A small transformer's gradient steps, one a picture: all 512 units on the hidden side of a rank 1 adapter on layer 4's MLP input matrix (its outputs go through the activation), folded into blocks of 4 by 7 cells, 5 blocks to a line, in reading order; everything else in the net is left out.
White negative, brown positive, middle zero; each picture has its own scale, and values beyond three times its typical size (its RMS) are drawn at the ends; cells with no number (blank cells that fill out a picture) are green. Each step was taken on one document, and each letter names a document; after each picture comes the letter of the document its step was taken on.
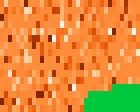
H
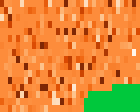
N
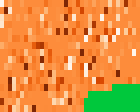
N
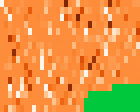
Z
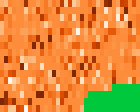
H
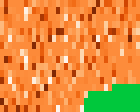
H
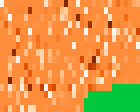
Z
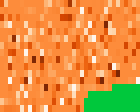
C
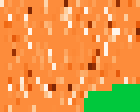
Z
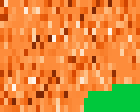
H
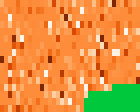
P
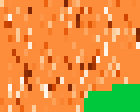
Z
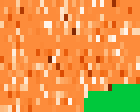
P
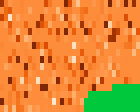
N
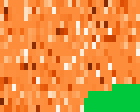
H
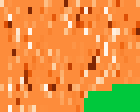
Z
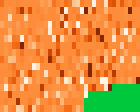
P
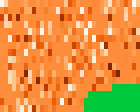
C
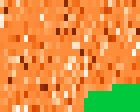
N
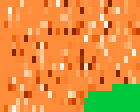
N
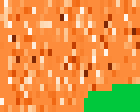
C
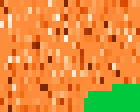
N
